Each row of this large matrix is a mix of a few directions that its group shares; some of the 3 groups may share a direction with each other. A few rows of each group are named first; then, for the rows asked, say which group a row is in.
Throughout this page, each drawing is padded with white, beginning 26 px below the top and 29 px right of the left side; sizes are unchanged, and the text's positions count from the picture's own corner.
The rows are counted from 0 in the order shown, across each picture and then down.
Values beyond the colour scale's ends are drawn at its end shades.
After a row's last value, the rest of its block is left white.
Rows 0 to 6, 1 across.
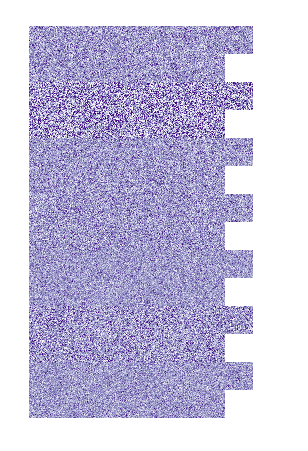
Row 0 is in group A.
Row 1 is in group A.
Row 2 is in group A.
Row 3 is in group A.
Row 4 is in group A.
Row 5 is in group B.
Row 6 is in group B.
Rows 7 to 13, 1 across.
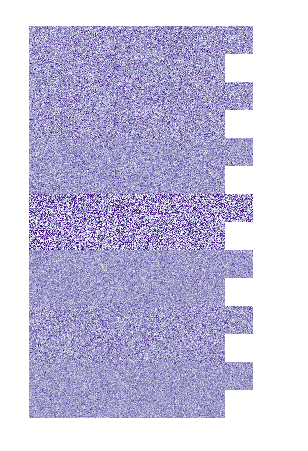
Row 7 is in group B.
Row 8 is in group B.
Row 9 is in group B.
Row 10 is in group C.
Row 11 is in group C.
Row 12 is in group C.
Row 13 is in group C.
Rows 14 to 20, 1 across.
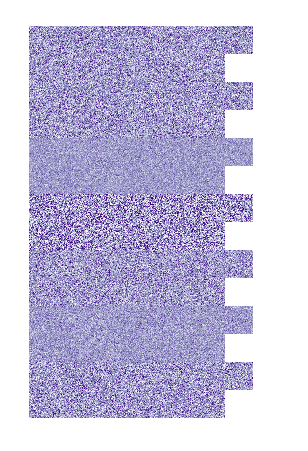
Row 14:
A
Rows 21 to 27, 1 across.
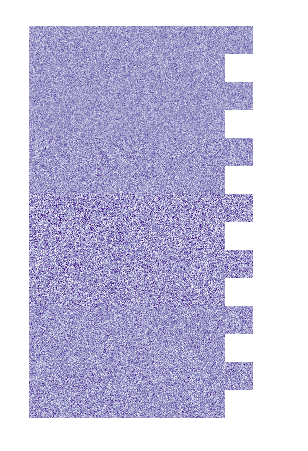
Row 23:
C
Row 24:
C
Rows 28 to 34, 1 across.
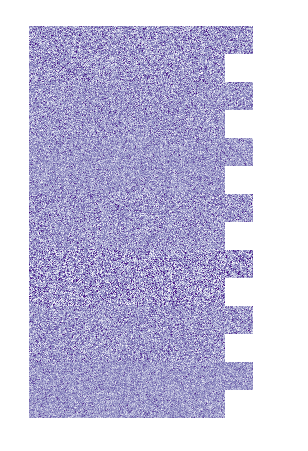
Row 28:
A
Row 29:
B
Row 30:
A
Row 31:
C
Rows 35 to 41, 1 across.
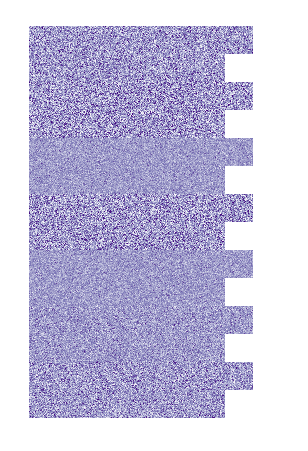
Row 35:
A
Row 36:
B
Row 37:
A
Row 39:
A
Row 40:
C
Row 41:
C
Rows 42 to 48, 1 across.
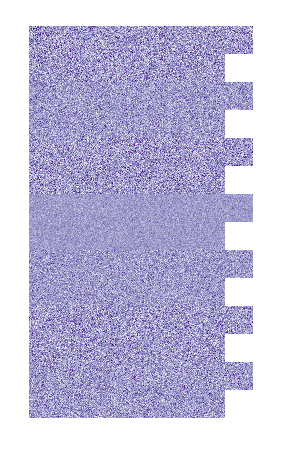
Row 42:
C
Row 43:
A
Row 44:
C
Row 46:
B
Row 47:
B
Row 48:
B
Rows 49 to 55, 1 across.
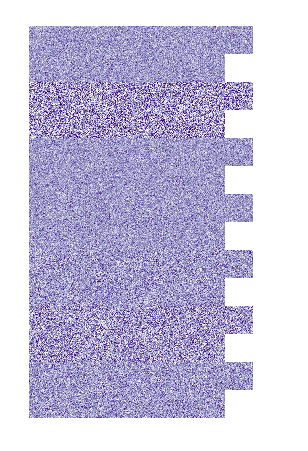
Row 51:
C
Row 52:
B
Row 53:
C
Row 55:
C
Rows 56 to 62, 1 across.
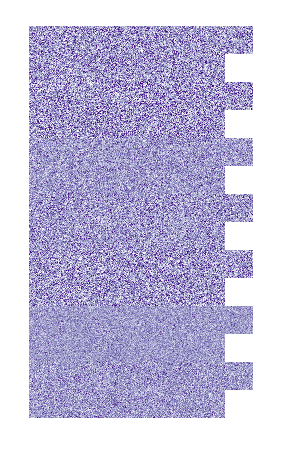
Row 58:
A
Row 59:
B
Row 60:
A
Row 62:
B
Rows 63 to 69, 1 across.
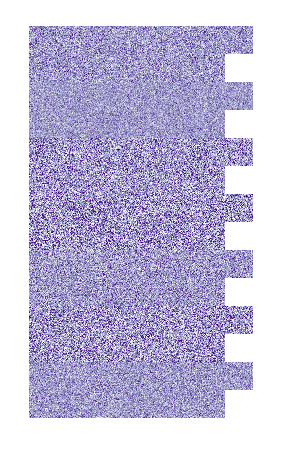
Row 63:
A
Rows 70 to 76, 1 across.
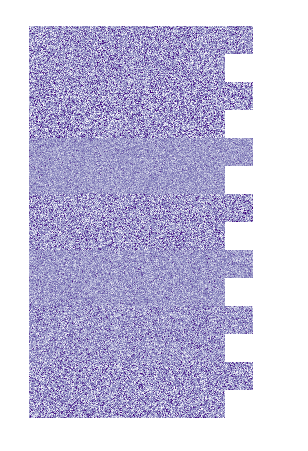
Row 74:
A
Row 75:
A
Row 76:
A
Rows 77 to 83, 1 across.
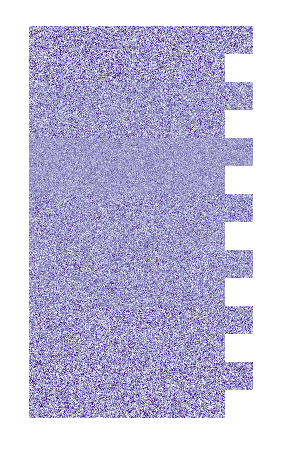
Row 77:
C
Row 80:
C
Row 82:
B
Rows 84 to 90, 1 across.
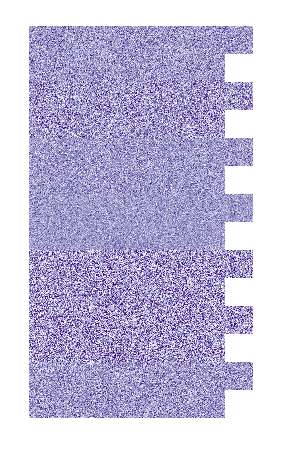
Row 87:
C
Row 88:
C
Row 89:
C
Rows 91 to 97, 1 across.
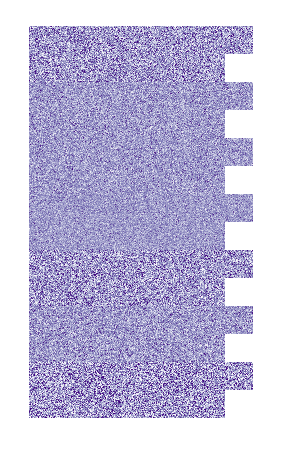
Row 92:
B
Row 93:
A
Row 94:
C
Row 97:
B
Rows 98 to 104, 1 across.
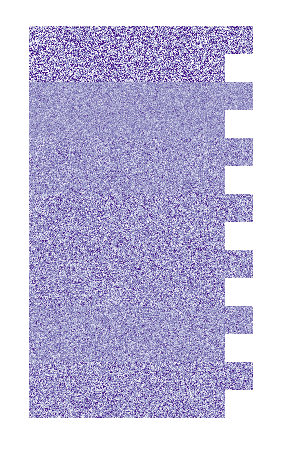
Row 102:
C
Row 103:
B
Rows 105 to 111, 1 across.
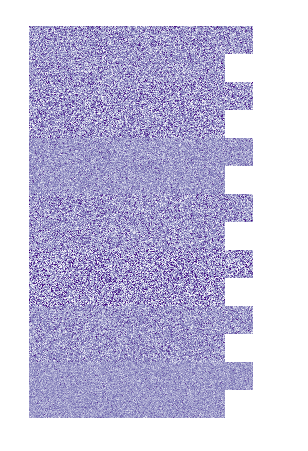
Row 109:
B
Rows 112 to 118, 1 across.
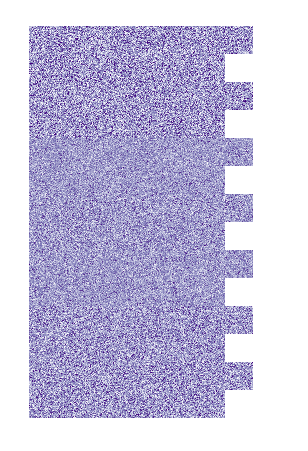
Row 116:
A
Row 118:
B
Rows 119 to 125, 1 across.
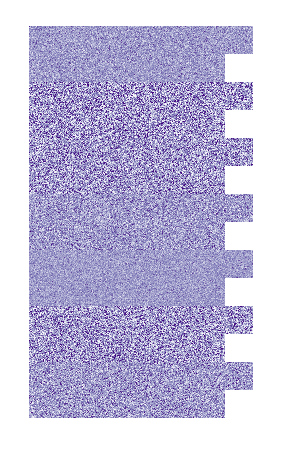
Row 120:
C
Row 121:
A
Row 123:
C
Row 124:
C
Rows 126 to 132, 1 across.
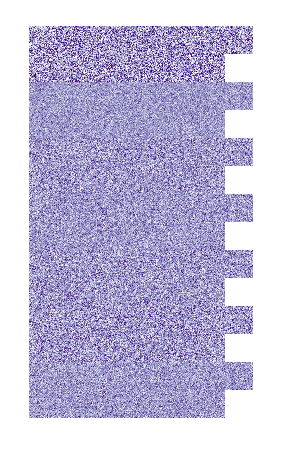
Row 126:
A
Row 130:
A
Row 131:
B
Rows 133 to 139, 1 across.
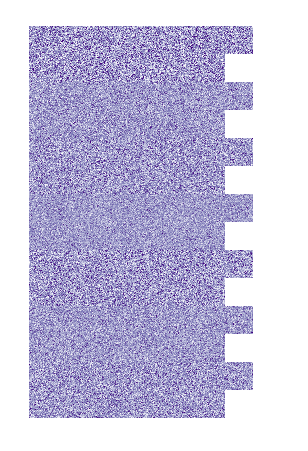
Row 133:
A
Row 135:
A
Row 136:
B
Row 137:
C
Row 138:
C
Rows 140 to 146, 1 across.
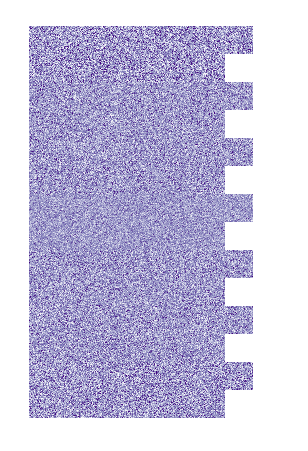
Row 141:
A
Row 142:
C
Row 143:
A
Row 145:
A
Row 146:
C
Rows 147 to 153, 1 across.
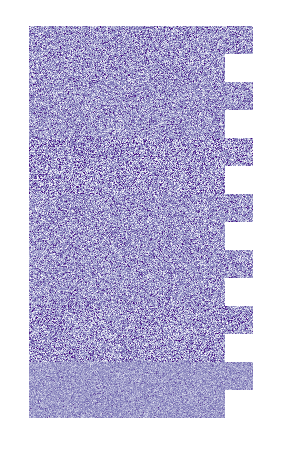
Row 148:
C
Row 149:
C
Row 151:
A
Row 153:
C
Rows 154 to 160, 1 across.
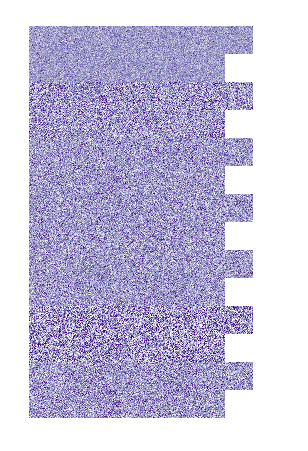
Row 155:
C
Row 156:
B
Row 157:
A
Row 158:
B
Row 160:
B
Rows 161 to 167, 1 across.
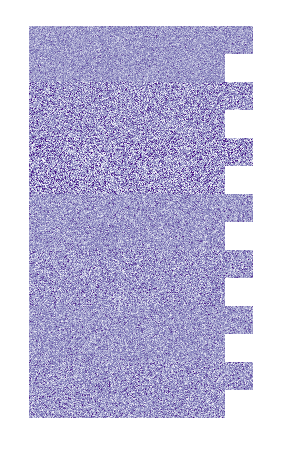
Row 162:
B
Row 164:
A
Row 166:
A
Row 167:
B
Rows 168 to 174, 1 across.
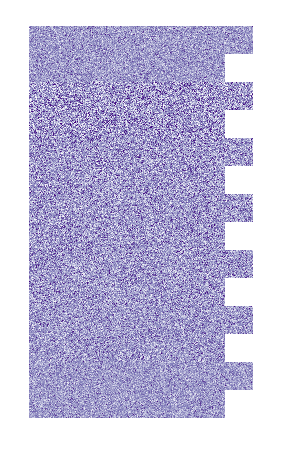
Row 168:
B
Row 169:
A
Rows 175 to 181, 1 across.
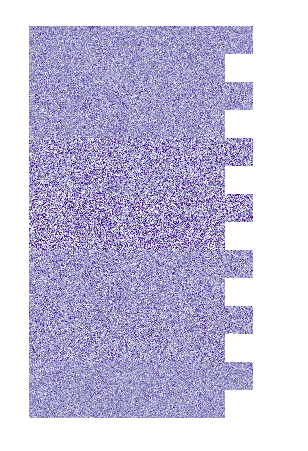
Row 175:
C
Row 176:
C
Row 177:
C
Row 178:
B
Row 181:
C
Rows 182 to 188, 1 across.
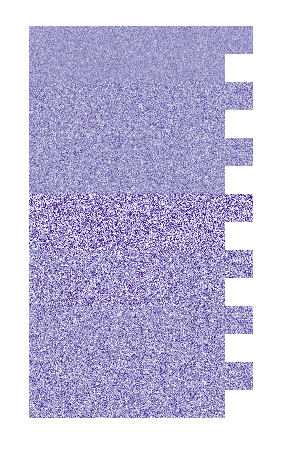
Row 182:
A
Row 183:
A
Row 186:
A
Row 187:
A
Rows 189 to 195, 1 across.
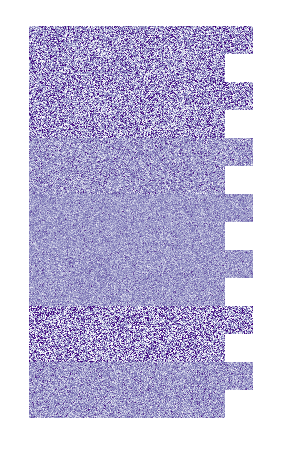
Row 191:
A
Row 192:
A
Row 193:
B
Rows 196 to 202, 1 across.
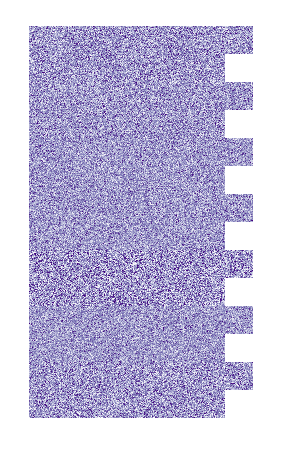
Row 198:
B
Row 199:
C
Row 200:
C
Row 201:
B
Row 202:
B
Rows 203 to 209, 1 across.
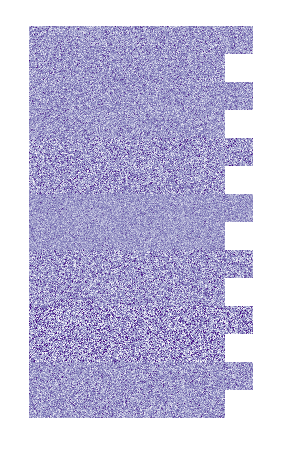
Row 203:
C
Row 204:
A
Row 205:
A
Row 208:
A
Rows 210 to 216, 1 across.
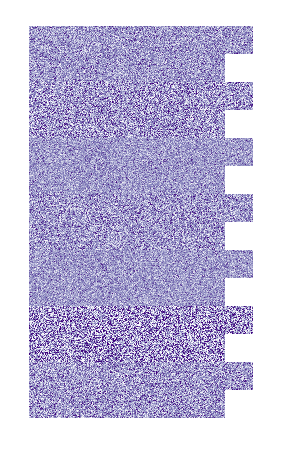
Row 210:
C
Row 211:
B
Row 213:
C
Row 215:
C
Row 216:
C
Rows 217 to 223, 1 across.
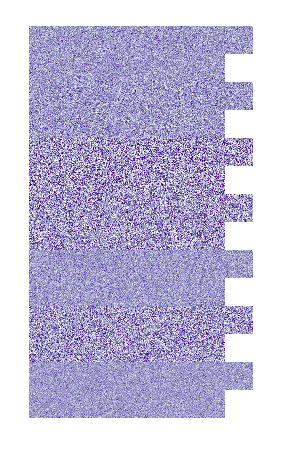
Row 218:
A
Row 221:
C
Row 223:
C
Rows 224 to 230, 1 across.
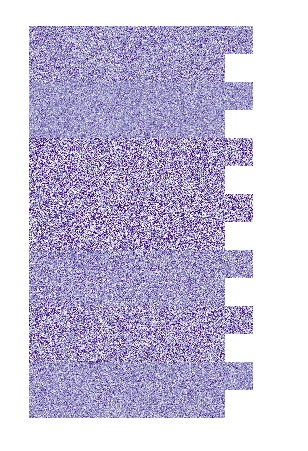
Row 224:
B
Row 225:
A
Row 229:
C
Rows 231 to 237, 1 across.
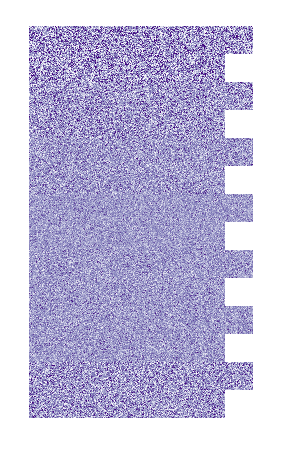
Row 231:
A
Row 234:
C
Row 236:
A
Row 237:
B
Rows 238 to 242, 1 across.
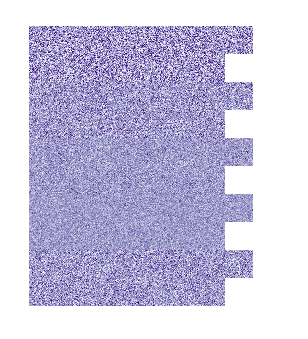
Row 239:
C
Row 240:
B
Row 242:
B
